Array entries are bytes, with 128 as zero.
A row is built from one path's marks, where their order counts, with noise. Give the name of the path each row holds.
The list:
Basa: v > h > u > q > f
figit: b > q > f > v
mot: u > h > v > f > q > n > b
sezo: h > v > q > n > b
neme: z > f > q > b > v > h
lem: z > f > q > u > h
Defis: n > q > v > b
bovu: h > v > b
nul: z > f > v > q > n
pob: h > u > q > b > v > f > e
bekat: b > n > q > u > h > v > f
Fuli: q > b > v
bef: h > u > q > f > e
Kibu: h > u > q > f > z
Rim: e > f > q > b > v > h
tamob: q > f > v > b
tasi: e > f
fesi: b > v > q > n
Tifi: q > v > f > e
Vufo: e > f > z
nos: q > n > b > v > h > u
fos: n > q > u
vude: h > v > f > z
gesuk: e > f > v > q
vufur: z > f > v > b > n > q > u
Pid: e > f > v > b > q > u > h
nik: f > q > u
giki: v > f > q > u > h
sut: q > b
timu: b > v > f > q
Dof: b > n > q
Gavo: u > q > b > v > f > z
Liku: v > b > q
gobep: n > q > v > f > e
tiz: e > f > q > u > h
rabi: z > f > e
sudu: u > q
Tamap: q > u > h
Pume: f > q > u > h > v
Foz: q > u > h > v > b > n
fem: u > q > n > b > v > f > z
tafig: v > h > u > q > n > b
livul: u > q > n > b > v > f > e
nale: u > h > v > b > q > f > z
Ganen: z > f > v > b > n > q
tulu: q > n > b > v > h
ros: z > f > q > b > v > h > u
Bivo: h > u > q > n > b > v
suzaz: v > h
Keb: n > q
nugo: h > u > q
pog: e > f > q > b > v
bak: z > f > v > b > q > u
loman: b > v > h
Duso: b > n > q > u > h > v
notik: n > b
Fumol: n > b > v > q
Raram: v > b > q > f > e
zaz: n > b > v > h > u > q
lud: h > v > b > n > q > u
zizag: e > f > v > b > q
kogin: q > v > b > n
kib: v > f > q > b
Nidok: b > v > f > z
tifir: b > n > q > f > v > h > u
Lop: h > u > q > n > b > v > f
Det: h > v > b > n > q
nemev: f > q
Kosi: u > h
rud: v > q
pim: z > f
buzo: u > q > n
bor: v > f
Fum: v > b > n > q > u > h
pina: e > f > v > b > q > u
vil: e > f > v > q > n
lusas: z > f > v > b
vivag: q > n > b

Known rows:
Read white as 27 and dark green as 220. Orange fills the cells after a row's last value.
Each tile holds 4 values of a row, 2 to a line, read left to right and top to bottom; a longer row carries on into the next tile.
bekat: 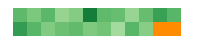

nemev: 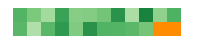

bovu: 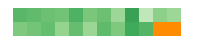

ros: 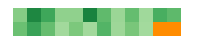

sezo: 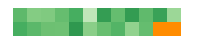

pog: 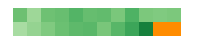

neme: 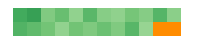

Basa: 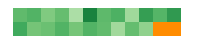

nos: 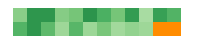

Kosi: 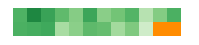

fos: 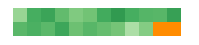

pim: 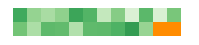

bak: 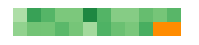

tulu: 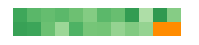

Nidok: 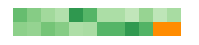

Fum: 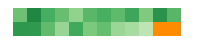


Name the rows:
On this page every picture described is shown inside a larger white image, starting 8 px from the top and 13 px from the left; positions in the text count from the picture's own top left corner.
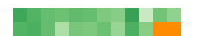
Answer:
loman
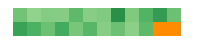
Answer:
nul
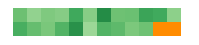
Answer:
mot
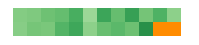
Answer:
Defis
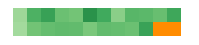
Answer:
pina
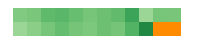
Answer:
Fuli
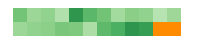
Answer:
lusas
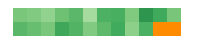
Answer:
Ganen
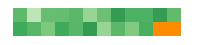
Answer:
vil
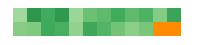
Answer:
sudu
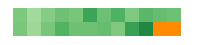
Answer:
figit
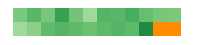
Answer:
Liku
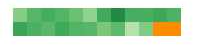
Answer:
buzo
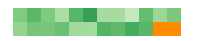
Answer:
Gavo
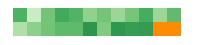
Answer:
Raram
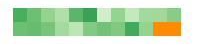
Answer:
vude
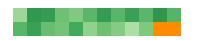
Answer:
lud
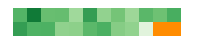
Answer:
lem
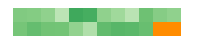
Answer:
fem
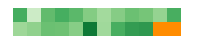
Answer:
Tifi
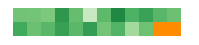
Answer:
Keb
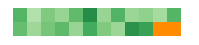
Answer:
bor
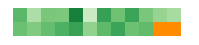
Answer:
notik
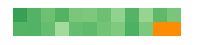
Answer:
Rim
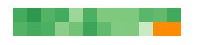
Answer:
tiz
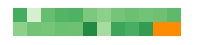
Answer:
gobep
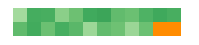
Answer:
vufur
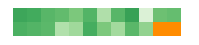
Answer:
suzaz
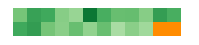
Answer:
tifir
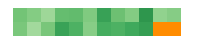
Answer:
kib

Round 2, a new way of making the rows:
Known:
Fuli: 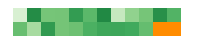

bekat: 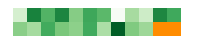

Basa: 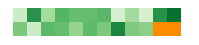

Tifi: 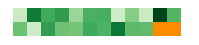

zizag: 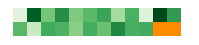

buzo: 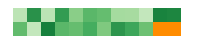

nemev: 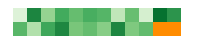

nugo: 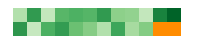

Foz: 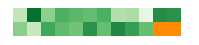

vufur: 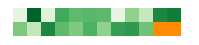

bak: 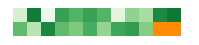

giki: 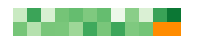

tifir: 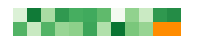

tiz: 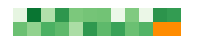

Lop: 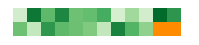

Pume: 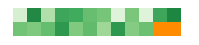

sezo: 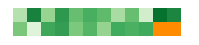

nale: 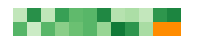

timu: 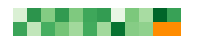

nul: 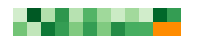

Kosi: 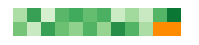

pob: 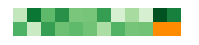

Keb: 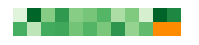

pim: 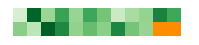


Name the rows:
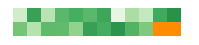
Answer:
Tamap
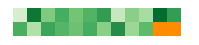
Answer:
Dof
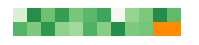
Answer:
figit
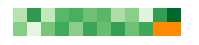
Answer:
tafig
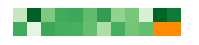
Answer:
Det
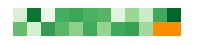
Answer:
ros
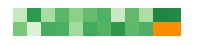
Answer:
kib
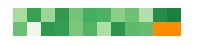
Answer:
bovu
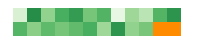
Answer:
Duso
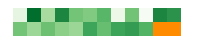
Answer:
Pid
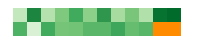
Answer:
Liku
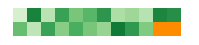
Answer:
fem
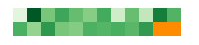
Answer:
pog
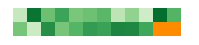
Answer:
kogin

